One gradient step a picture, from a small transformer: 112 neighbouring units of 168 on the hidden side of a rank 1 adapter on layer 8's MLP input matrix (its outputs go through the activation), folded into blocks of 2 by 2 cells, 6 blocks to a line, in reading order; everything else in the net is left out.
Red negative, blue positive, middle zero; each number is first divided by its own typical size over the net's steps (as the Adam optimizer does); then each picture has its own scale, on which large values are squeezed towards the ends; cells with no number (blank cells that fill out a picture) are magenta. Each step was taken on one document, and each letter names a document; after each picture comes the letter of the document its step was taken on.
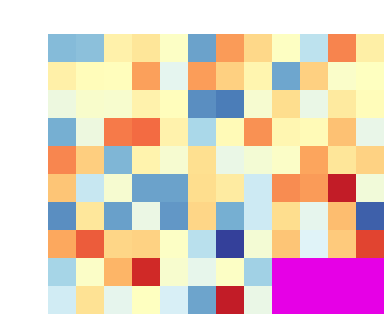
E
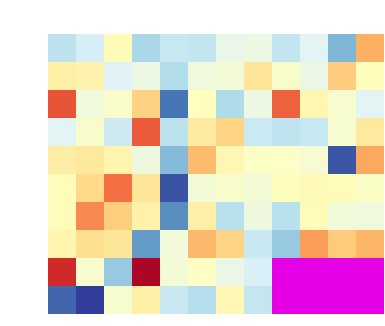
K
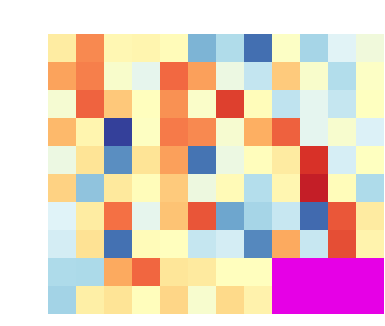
E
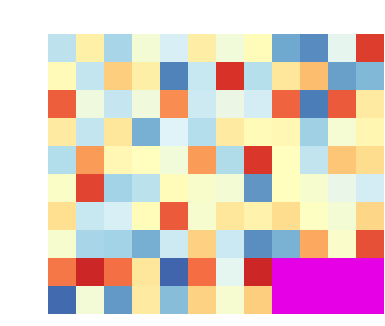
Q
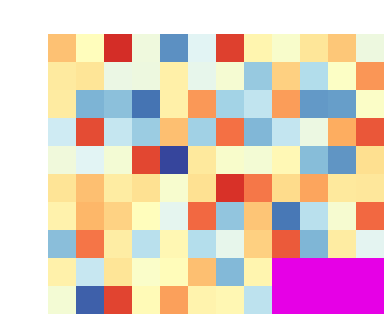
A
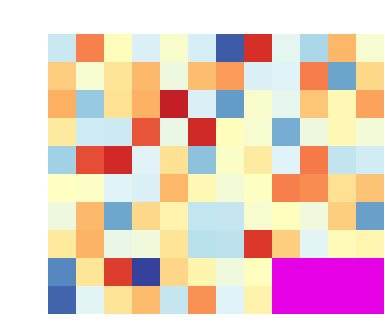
E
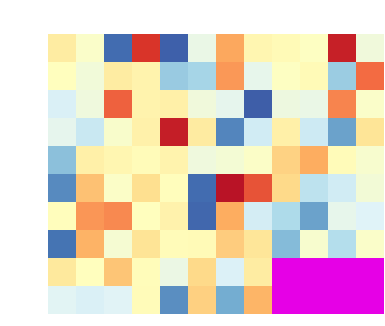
A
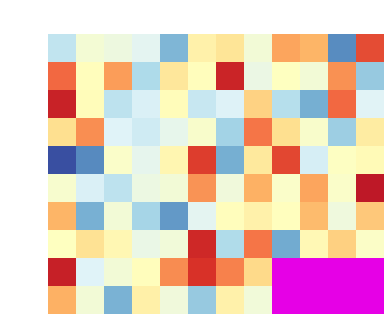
Q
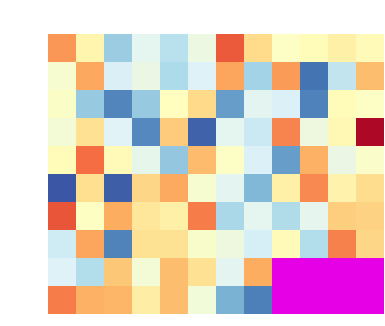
A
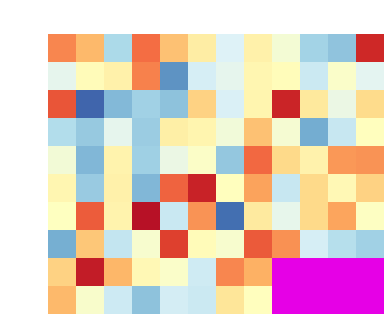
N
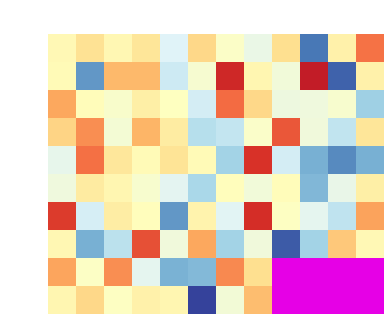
Q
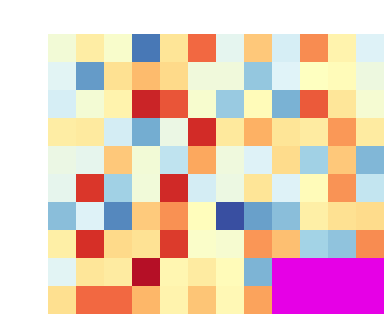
K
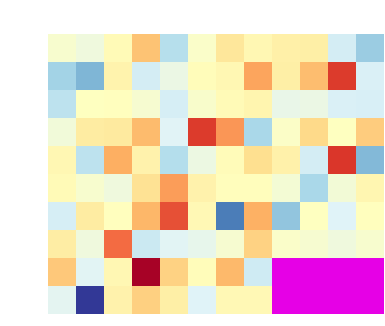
K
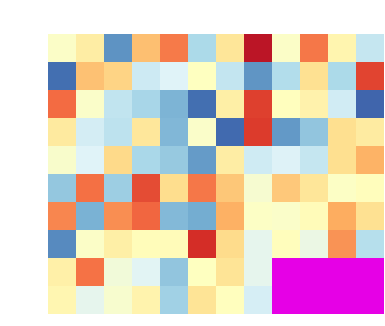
Q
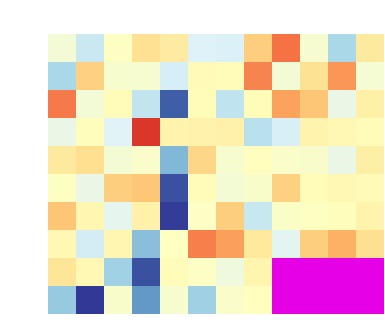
K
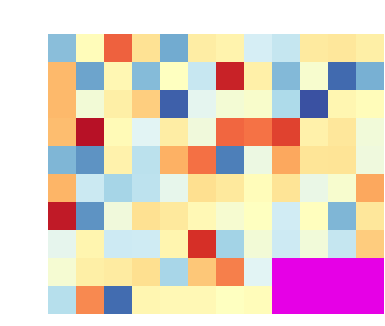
Q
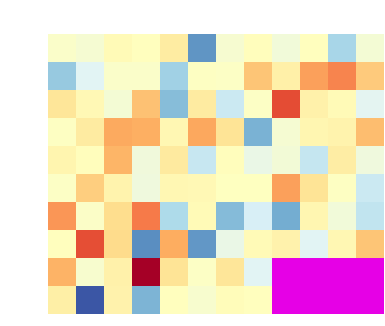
K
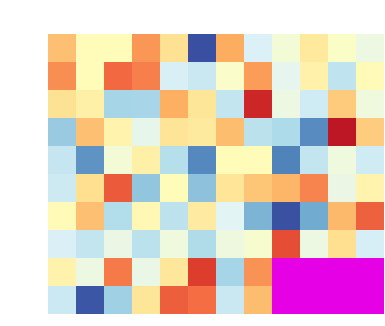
A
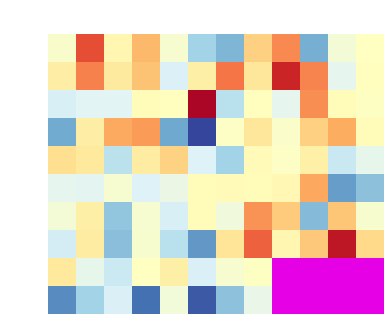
E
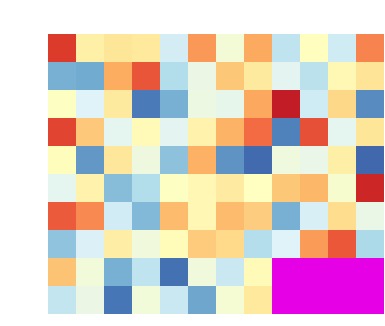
Q
